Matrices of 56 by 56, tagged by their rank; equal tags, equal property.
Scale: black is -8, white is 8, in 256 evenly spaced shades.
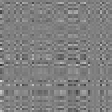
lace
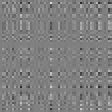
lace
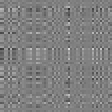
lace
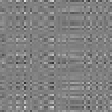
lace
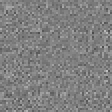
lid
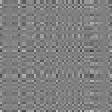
lace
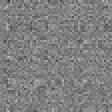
lid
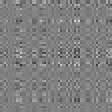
lace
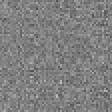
lid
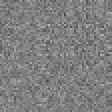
lid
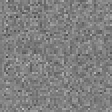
lid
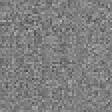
lid
